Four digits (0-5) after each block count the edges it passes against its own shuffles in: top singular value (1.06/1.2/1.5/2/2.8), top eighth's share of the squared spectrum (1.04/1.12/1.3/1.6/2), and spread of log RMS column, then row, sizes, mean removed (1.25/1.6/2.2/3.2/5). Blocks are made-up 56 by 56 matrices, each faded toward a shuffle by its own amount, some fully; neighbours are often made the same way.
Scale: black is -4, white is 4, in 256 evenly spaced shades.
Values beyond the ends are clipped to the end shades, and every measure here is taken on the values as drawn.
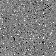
2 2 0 0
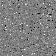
0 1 0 0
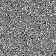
0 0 0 0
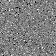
2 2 0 0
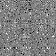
3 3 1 1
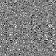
4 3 1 2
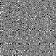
4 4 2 2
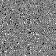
3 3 1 1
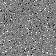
0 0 0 0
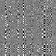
4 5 3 2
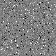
1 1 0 0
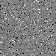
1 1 0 0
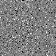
3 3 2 0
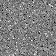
0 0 0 0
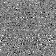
1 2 0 3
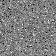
0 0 0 0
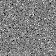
0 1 0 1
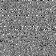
1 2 0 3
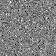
0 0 0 0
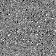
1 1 0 1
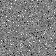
1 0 0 0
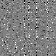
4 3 2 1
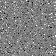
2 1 0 0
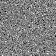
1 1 0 0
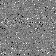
1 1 0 1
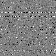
2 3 0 2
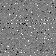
2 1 0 1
